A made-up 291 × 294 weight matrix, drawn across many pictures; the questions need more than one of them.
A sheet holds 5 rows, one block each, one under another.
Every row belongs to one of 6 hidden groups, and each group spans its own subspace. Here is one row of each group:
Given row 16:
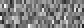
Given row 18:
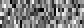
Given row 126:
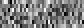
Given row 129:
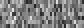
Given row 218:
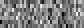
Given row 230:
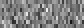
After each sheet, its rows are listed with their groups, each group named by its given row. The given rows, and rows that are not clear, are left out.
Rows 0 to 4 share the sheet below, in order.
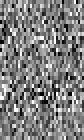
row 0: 218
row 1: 18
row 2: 230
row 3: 18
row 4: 129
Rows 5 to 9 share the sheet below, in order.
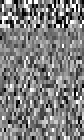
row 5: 230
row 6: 218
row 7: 218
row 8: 16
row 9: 218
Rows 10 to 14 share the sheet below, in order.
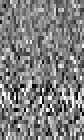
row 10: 18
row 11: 230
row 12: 18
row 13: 126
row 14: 16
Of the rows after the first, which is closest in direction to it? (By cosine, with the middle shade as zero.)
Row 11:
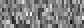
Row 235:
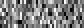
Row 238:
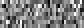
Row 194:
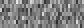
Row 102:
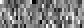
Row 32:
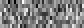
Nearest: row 235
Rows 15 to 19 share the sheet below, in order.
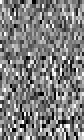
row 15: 126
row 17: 218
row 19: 129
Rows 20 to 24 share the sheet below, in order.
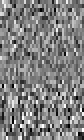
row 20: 18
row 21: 129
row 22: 126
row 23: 16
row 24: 129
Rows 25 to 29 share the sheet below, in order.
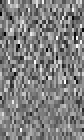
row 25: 126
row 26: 16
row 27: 129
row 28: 16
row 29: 129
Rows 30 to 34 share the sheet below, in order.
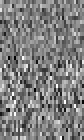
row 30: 218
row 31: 18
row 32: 126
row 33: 129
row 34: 126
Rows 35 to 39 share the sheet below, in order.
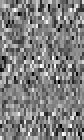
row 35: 16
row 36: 230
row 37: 18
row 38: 230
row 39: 218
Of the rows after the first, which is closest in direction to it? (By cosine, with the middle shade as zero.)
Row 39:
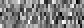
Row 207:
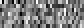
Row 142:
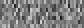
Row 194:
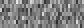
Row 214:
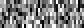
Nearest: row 194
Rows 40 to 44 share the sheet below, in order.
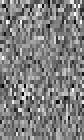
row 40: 18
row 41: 18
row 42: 129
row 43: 129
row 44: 218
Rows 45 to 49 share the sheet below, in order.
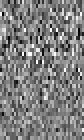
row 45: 126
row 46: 18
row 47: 126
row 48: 230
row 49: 129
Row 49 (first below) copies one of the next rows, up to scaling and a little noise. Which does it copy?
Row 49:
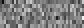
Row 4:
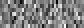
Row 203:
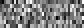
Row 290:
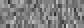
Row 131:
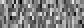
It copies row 203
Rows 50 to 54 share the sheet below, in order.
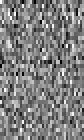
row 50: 126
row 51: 126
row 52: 218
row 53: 16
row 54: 129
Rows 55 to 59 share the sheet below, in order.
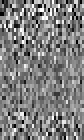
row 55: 18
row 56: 129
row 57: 126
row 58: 126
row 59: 129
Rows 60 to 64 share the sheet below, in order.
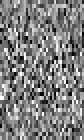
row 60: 16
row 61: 126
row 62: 129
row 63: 18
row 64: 126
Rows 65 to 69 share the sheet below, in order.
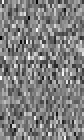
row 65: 16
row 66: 16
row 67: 218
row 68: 230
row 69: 129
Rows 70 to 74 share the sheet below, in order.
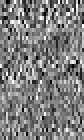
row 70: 230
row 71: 126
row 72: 16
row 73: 18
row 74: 230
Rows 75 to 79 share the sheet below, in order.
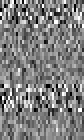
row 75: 16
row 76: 230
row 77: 230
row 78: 16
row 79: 126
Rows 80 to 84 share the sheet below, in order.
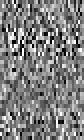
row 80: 218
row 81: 129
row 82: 129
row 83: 18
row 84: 18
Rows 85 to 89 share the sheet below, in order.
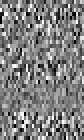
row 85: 218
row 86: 18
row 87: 16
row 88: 126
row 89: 129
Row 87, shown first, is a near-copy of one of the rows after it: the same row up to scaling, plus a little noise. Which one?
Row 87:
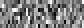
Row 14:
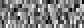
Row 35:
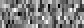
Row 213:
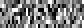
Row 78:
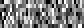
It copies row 213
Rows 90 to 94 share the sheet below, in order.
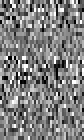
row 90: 18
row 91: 218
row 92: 126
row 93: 16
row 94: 129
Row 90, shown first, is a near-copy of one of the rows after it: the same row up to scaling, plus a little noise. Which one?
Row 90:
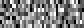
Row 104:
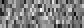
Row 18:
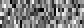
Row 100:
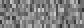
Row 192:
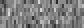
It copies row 100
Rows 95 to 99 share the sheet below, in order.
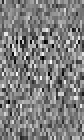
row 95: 16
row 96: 230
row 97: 218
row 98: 18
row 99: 126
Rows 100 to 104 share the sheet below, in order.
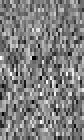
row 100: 18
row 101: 16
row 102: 126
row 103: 18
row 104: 18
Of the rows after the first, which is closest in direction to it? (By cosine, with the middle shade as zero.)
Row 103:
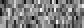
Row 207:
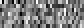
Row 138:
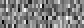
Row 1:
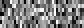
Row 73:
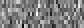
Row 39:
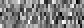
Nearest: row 1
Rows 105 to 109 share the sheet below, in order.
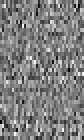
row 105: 18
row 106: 16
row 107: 129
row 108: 218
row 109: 218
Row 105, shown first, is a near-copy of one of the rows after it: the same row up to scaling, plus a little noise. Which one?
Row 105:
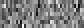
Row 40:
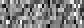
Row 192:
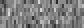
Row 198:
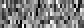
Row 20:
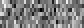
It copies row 198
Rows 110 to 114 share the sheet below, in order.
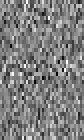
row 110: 218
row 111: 126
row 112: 126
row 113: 129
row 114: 18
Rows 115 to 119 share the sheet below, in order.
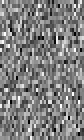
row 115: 18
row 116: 18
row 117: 16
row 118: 230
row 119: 218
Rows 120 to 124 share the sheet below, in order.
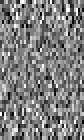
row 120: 126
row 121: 218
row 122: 16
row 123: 18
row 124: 16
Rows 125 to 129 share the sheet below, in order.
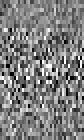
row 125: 18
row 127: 230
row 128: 126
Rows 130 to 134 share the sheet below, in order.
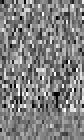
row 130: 129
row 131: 129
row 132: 218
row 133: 126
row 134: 16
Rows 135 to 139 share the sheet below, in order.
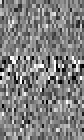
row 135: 16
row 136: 218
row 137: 18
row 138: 230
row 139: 129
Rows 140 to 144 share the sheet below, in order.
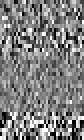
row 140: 230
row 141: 126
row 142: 218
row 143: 218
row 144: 18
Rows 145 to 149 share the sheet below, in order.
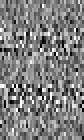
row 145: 230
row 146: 218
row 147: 16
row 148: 129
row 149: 16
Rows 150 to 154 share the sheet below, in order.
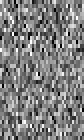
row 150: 126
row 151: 218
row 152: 218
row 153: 16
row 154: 230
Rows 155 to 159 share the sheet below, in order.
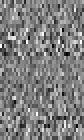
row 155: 16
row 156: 218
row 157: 218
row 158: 129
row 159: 16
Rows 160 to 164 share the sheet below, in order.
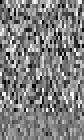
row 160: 126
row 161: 129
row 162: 218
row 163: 126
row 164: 16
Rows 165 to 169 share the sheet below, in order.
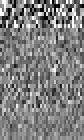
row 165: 18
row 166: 18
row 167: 16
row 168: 218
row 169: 16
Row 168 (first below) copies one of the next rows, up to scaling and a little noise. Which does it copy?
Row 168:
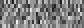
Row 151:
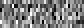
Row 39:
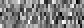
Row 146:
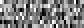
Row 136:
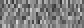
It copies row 136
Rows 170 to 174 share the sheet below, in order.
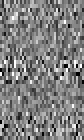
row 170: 16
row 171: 18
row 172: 16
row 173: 230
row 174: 218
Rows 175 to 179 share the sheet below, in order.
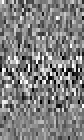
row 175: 129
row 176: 16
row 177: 126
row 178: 230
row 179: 18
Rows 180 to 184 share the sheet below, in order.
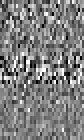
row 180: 230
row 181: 126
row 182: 218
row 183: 129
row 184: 218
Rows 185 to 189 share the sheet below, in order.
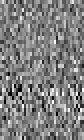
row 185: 129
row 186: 18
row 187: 18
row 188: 218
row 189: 18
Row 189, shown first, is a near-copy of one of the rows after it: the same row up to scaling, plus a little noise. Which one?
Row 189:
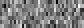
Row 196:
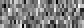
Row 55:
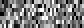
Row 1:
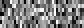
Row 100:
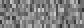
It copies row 196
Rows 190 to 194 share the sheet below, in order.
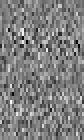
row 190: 129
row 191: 129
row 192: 18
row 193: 126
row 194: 218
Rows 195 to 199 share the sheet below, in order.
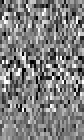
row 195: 218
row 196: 18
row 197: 230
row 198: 18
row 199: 218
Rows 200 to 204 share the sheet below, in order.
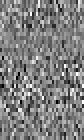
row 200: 18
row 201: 218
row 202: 16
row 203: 129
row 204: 129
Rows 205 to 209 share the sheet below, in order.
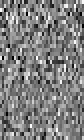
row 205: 16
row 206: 18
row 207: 16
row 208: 16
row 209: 230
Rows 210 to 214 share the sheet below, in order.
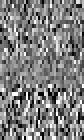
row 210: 218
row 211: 126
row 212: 18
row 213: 16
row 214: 18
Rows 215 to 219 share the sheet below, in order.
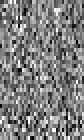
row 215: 126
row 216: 129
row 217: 230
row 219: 218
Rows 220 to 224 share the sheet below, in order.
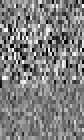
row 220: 16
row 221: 126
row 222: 126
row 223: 126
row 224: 129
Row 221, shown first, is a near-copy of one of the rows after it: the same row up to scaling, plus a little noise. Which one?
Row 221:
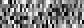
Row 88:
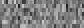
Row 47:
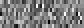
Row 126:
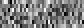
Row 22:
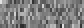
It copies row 126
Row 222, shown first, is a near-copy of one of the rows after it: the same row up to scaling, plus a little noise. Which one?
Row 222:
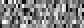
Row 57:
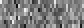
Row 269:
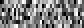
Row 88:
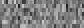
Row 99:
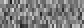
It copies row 88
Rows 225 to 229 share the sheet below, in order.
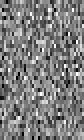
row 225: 230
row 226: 218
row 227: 16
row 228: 18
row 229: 16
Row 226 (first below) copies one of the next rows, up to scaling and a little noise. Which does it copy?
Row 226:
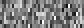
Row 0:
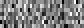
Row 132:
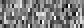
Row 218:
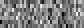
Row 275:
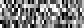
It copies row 132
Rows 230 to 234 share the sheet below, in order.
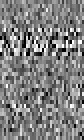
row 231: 218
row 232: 230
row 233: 230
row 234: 129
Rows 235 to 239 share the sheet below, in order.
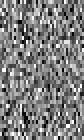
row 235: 126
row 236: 129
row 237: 126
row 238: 18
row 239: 230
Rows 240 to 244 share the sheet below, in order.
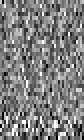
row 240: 16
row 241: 218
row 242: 230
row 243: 218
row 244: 16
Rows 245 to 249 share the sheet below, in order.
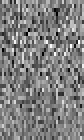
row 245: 126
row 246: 230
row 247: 129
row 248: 18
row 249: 18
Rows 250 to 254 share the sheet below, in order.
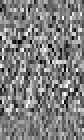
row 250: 218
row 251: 230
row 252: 16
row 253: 16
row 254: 129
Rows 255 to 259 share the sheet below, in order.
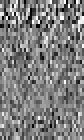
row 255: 218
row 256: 230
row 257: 218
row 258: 126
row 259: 18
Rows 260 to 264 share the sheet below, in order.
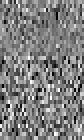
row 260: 126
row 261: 129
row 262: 218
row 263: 18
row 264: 16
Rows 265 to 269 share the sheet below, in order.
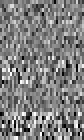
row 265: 230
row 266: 16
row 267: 126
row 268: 16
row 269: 126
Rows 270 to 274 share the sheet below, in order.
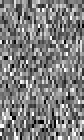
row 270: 16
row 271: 126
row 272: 126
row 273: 129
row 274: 18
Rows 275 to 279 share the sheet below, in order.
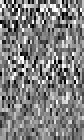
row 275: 218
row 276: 126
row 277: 129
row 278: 126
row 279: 18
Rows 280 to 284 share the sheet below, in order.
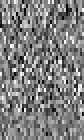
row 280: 126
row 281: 126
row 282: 129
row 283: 18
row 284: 16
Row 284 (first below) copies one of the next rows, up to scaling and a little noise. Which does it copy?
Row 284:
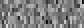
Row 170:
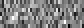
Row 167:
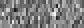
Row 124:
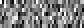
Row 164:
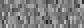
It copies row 164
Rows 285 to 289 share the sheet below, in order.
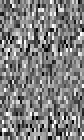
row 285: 18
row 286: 16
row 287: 230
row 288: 16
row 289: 230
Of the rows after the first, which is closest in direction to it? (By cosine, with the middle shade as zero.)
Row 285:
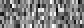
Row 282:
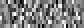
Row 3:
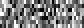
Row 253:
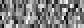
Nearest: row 282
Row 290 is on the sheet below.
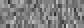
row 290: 129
